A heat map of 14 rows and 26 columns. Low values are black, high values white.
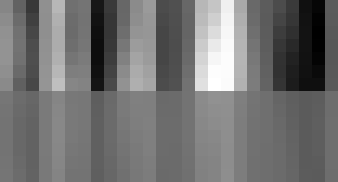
Streaks run downward. The bottom part is calmer, past a seam about 50% of the way down. The ninth with the lowest average is the top right.
